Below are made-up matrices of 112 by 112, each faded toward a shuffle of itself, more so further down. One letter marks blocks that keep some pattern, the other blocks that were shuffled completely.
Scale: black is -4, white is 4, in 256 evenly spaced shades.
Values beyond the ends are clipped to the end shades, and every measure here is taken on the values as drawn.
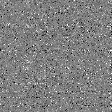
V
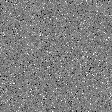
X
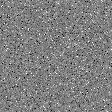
X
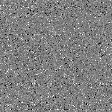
V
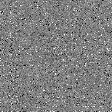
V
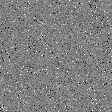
X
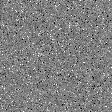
X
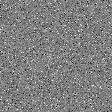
X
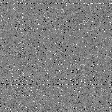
V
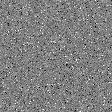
X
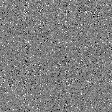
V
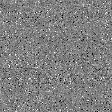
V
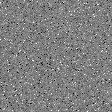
X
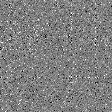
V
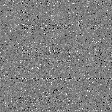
V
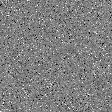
X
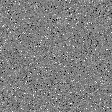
X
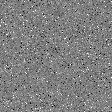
X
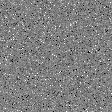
X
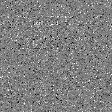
V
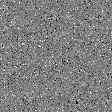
X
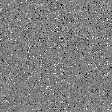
V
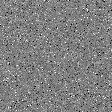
X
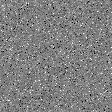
X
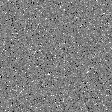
X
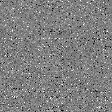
V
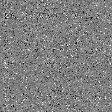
V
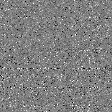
V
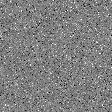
X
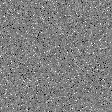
X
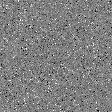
X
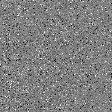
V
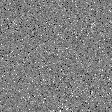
X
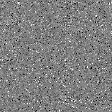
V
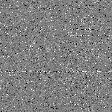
V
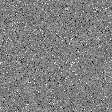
X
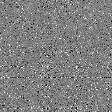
V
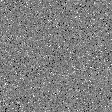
X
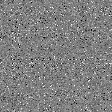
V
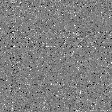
V
